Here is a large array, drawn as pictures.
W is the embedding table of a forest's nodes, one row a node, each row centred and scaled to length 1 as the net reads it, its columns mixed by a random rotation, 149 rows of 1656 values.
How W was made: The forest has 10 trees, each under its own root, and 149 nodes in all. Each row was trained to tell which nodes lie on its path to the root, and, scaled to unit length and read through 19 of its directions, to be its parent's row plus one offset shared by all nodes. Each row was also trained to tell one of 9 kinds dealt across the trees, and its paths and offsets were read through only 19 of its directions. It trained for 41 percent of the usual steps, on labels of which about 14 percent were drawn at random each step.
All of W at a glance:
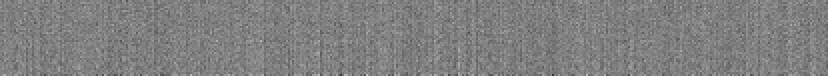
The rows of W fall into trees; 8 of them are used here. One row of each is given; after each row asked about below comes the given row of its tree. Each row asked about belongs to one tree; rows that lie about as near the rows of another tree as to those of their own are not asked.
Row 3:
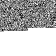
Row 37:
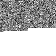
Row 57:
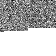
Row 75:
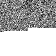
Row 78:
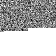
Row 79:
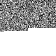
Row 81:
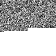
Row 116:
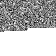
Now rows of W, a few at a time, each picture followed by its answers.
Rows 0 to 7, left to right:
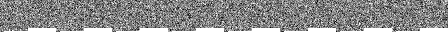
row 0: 57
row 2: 37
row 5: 75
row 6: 81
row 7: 78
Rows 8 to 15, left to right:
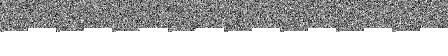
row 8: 57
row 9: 116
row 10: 78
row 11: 3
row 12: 79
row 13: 57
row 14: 79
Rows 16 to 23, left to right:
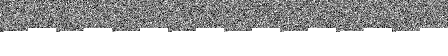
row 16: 81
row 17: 75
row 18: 57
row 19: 81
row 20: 3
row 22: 81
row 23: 116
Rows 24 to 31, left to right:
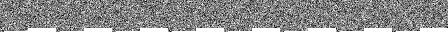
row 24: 3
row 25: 78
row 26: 75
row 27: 57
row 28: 78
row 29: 78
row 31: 75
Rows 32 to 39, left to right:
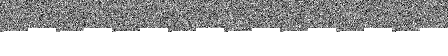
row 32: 75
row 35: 75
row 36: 81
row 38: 75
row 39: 78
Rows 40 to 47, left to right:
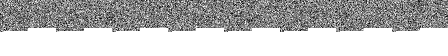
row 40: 37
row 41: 116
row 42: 75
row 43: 78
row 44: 78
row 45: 3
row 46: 78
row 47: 37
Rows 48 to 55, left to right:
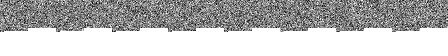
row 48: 78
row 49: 3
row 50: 81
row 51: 79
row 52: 78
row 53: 37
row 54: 75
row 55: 81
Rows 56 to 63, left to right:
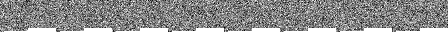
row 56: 37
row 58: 75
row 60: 3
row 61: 78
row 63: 81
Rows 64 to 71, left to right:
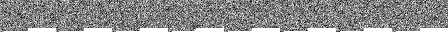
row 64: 37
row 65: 37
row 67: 3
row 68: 3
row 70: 75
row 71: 78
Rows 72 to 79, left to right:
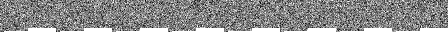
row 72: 75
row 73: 78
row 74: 79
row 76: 3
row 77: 116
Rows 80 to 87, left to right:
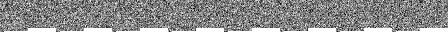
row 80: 81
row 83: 57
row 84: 81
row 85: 57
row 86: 75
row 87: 78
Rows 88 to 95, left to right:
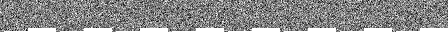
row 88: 79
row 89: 81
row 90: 57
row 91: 3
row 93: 79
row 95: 37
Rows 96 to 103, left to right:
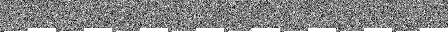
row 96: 75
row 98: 37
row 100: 3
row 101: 75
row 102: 81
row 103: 81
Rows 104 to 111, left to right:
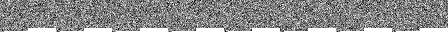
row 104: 3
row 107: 75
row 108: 57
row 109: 79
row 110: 75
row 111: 81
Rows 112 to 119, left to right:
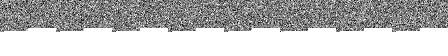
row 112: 3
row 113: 78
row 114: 75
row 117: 116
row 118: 81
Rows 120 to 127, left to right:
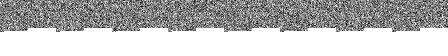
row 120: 37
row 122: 78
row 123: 81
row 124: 81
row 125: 78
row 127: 57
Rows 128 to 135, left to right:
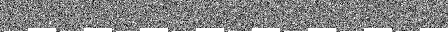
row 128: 57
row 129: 75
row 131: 81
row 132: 37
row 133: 81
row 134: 75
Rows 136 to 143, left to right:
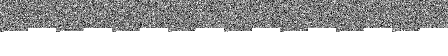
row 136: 57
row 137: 81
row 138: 37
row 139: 37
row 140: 79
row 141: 75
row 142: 3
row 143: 37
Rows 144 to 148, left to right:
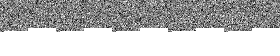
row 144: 57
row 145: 78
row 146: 78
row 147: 81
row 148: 81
